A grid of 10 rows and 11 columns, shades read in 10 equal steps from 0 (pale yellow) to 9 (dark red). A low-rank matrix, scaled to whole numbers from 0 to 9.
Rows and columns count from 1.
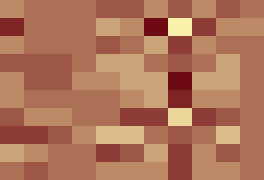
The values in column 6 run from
2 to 7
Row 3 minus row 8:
-3 -2 -1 1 4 3 -2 1 -1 3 0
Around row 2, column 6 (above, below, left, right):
6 5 3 9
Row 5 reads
4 6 6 4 4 3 3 9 3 3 5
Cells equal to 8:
2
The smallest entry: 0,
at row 2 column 8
